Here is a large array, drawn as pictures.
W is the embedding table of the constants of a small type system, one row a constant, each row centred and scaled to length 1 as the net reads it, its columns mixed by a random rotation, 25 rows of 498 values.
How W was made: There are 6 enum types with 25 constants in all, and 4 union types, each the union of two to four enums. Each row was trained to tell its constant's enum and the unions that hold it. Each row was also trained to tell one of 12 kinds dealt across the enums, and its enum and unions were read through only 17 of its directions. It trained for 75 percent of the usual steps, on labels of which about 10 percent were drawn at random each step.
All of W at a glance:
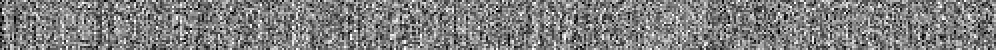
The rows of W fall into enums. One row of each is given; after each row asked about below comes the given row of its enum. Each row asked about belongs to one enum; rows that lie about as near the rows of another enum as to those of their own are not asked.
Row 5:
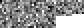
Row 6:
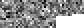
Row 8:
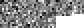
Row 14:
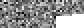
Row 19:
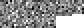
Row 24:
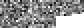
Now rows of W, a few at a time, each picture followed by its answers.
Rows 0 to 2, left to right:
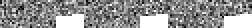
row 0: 6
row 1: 19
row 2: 14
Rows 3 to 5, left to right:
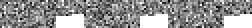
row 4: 24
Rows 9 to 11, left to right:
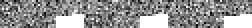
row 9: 8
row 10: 14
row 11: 8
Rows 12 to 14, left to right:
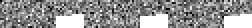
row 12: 5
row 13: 19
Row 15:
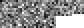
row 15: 8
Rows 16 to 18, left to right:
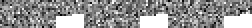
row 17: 14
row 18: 5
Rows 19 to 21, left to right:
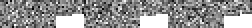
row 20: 24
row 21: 19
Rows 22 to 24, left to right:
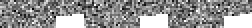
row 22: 14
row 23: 24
